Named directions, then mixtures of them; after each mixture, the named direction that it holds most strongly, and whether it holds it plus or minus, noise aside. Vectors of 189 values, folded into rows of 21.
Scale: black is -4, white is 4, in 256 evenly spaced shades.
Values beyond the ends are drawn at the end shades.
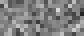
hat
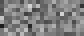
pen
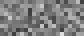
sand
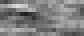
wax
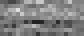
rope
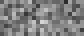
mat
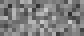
mat, plus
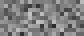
sand, minus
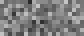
mat, minus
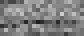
rope, plus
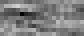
wax, plus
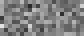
pen, minus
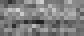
rope, plus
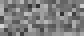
pen, minus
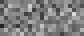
pen, plus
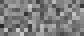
pen, plus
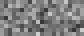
mat, minus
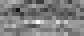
rope, minus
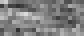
wax, minus
